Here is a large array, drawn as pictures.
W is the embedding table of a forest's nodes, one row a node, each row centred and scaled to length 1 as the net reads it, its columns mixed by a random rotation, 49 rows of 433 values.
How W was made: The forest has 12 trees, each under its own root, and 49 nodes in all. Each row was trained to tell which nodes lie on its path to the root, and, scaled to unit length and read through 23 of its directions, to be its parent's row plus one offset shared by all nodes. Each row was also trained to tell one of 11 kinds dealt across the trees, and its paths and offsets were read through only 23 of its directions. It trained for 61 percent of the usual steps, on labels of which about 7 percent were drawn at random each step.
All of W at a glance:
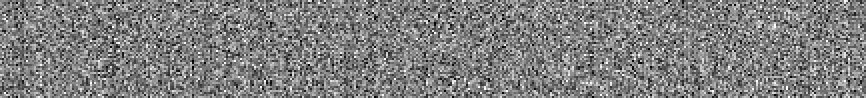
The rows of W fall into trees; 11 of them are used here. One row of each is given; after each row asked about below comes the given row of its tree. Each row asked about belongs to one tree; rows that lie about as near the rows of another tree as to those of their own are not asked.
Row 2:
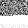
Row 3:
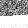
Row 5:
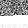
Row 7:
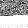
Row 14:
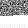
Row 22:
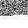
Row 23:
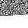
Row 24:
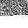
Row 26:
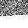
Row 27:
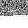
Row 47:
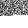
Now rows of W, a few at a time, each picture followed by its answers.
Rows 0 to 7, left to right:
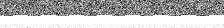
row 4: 47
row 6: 24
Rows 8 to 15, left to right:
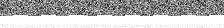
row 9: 23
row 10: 2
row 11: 27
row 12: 3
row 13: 22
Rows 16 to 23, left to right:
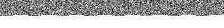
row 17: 2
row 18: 27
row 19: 14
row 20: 5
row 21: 47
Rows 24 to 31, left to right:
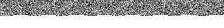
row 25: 2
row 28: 26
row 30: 5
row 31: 14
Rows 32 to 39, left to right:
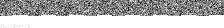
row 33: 7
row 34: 23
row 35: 27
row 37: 23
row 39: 24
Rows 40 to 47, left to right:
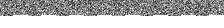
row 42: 14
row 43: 47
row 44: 22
